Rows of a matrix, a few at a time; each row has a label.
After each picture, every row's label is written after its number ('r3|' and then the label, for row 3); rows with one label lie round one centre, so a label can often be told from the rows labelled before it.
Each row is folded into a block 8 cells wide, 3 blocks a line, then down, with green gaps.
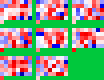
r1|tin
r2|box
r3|box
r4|box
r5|tin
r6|tin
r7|tin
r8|box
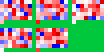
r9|box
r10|tin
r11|tin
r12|box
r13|tin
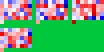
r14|box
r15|box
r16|tin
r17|box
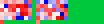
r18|tin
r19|box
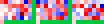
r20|tin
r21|box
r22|box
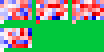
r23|box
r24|tin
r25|tin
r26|box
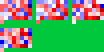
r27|box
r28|box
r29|box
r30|box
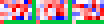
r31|tin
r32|tin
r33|box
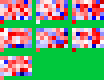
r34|tin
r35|box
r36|tin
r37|tin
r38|box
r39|tin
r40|tin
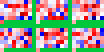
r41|tin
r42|box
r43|tin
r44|box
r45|tin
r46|box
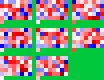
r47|box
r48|box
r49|box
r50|tin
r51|tin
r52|tin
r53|tin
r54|box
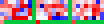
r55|box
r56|tin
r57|tin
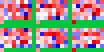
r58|box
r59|tin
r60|tin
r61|tin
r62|tin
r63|tin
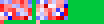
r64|box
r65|box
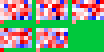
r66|tin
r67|tin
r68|tin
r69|tin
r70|box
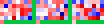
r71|tin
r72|box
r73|box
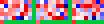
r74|tin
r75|box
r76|tin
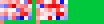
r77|tin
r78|tin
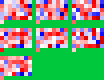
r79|box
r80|box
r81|box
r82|tin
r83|tin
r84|box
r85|tin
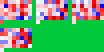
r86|tin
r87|box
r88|box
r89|box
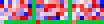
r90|box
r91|tin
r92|box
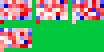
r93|tin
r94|tin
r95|box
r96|box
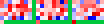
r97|tin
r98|tin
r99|tin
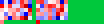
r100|box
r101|tin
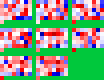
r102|tin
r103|box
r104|box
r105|box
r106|tin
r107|tin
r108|tin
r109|tin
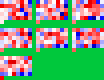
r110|box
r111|box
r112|tin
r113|box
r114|tin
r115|tin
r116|tin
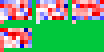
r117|box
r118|box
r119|tin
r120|tin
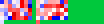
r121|box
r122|tin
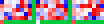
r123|box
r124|box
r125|tin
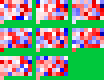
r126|tin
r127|box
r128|box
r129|box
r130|box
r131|box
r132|box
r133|box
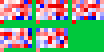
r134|tin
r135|tin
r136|tin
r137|box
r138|box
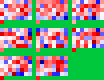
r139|tin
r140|tin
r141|tin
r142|box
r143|box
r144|tin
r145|tin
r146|tin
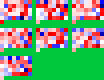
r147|tin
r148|box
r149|box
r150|box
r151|tin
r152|box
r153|box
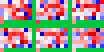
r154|box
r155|tin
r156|tin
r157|tin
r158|tin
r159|tin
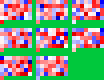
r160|tin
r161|tin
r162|box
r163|box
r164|box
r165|box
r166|box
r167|box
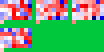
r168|box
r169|tin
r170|tin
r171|box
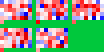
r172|box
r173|tin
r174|tin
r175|tin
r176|box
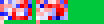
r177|box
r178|tin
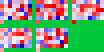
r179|box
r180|tin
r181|tin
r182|tin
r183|box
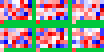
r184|box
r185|tin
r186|box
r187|box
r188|tin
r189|box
